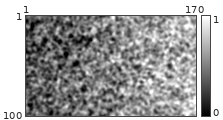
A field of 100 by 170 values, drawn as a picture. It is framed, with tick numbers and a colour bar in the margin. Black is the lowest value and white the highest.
On average the colour sits 50% of the way up the scale. Values rise toward the right. The histogram is bell-shaped. No regular stripes run through it.
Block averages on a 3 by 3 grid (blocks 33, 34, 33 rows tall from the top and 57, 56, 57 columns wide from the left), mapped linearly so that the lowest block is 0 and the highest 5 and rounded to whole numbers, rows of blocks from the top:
0 3 5 / 0 3 5 / 1 3 5
